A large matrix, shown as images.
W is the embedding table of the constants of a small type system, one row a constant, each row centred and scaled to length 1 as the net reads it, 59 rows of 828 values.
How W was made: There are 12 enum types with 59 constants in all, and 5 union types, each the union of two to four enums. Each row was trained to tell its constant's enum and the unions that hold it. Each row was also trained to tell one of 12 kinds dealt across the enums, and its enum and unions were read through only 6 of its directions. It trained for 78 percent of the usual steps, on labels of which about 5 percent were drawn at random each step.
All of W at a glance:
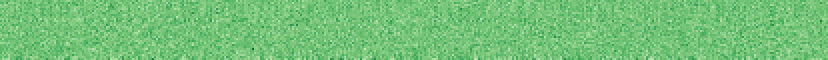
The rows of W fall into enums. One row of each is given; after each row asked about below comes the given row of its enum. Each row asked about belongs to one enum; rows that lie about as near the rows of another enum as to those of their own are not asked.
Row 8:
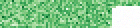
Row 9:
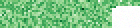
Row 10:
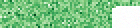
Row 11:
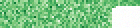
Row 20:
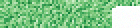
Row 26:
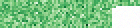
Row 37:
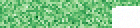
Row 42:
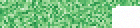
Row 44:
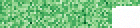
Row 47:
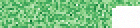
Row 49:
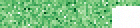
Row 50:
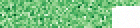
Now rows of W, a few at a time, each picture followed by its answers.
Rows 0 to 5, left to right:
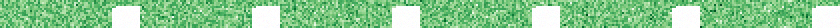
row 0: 11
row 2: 50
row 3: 8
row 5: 37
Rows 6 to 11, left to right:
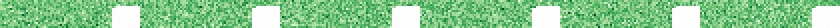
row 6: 47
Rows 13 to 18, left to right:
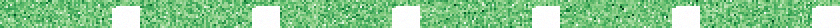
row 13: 50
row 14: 9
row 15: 8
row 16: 10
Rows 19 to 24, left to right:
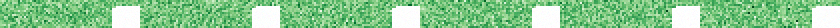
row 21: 20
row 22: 47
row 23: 37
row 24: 49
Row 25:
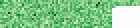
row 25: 10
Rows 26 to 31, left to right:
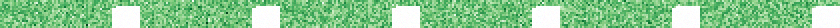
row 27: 11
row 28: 26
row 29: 20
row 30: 47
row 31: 50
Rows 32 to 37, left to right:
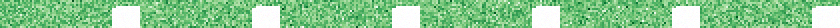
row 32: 37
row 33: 20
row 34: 37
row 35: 20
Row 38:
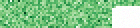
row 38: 11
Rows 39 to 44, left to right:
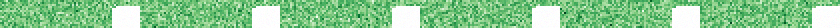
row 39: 10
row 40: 20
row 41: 50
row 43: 42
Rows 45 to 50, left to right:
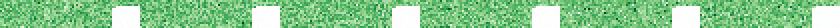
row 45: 37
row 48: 8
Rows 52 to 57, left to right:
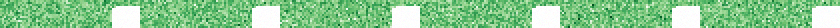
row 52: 9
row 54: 50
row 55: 42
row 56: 10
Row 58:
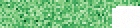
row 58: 10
